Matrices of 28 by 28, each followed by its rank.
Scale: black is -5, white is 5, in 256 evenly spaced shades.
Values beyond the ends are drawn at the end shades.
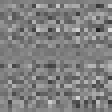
three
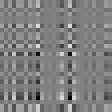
one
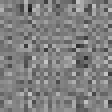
three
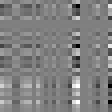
one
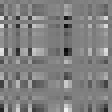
one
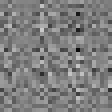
three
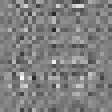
three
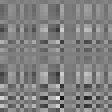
one
